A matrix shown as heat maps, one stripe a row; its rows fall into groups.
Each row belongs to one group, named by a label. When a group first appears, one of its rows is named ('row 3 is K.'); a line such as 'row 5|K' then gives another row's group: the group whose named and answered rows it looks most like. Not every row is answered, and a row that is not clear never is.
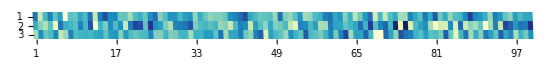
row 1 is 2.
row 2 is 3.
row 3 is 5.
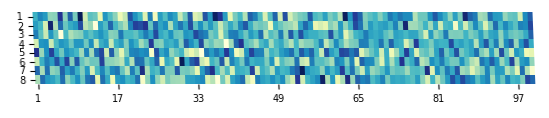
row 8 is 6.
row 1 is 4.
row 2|3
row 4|6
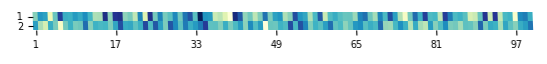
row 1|6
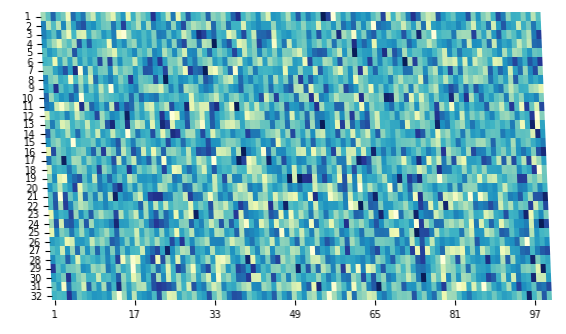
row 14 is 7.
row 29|7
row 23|5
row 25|5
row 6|3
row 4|4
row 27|3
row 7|5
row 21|3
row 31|3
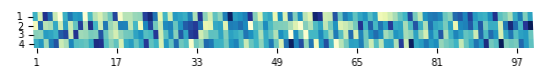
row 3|5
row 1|2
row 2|6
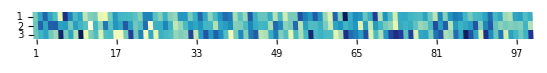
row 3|4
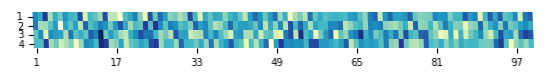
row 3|3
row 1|4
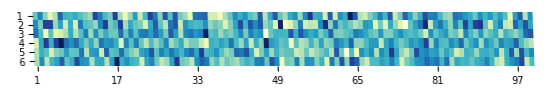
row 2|2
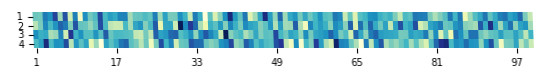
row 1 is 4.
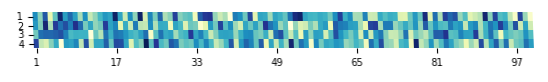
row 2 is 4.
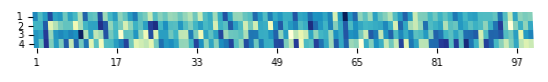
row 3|4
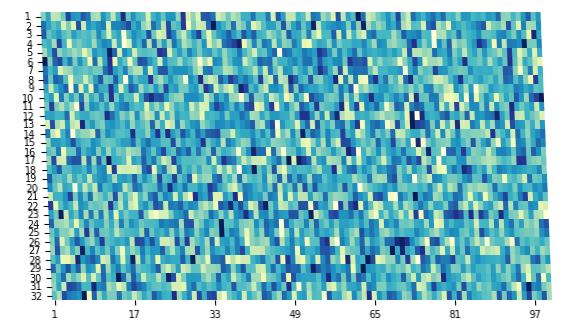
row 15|3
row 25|4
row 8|7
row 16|6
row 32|5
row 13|5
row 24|4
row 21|5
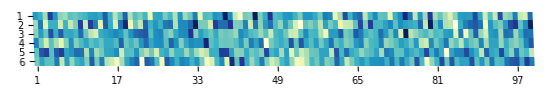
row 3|3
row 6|6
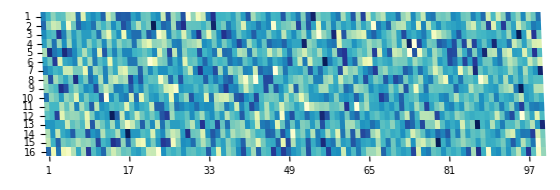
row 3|7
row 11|6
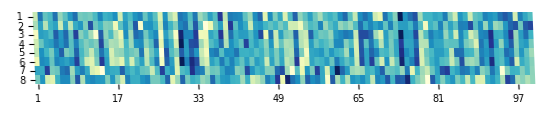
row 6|5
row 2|6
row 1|5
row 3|5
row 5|5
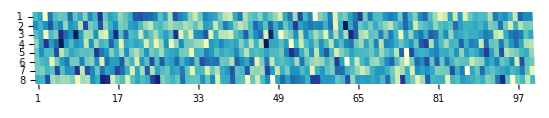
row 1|3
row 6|6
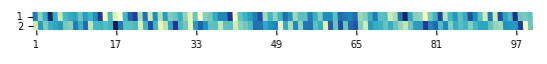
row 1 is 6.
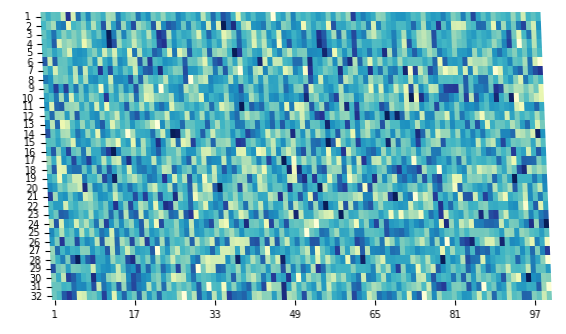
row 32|7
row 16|3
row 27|6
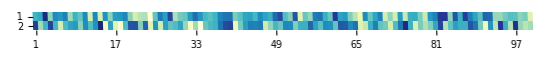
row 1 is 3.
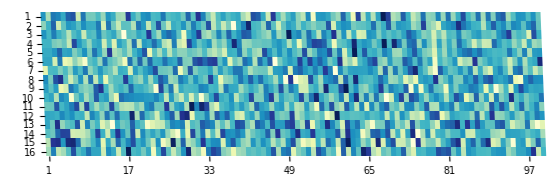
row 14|7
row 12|2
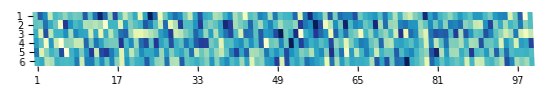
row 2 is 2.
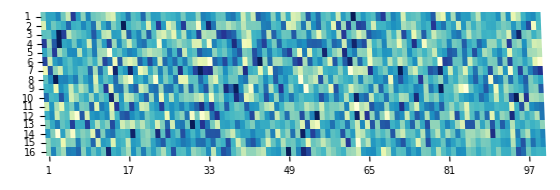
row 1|2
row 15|6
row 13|5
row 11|6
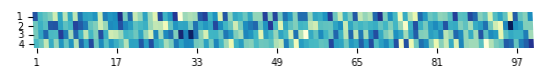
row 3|5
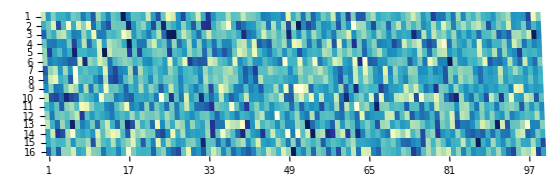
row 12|5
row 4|2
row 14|2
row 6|5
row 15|4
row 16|7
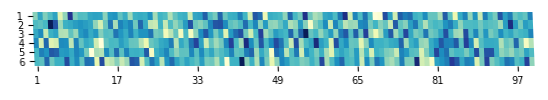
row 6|6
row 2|7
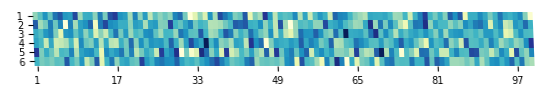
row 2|2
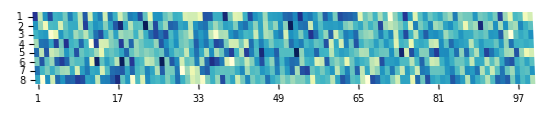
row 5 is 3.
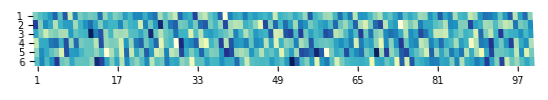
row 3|3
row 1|5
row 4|5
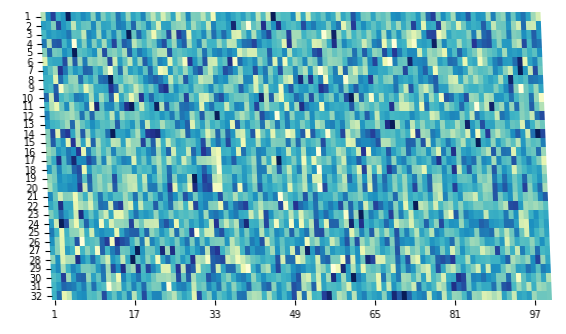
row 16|5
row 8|3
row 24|2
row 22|7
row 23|2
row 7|7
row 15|4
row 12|4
